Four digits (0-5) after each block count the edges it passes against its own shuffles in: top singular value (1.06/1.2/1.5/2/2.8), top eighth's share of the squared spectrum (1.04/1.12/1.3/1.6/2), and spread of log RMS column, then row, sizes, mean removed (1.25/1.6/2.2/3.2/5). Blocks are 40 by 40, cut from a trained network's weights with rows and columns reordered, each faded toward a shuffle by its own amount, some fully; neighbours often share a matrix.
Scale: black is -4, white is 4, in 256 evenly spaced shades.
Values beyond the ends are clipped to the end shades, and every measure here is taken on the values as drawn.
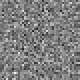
3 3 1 0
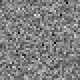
0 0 0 0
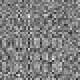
4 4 2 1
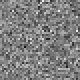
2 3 1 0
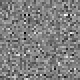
2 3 1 1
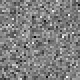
1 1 0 0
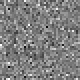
2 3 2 1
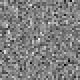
0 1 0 0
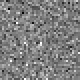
0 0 0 0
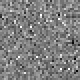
0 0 0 1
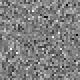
0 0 0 0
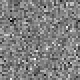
0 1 0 0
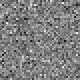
0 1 0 0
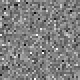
0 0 0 0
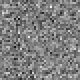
2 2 0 0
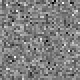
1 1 0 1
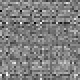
4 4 1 2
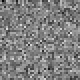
2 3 0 1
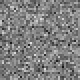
1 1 0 0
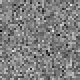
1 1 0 0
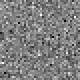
0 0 0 0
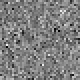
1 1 0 0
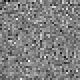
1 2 0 0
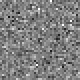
0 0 0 0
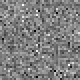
0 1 0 0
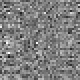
3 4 2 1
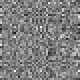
4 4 2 1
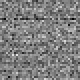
3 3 0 1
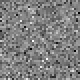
0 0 0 0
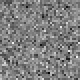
1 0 0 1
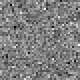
0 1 0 0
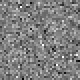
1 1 0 0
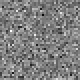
1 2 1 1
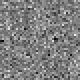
2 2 0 0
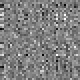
4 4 2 2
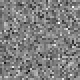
1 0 0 0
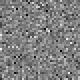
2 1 0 0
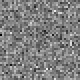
2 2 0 0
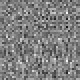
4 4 2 1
